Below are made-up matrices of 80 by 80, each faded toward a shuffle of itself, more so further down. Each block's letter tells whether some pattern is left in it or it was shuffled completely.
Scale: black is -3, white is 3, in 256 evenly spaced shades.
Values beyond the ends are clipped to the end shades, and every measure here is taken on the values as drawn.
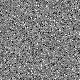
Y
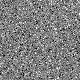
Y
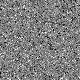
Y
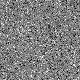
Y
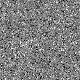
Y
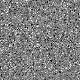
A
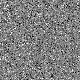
A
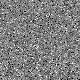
Y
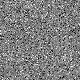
A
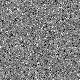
Y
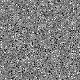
A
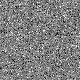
Y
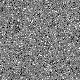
Y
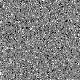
A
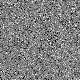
Y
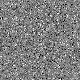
A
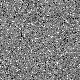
Y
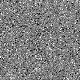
A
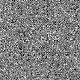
A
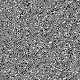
A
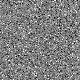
A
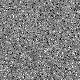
Y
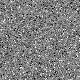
Y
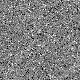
Y
